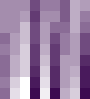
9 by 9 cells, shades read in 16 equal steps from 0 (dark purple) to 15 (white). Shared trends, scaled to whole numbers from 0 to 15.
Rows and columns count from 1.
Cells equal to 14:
1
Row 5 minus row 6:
1 -1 0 0 -1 0 -2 0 2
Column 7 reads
5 5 6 7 7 9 9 9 10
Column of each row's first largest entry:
8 8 3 3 3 3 3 3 3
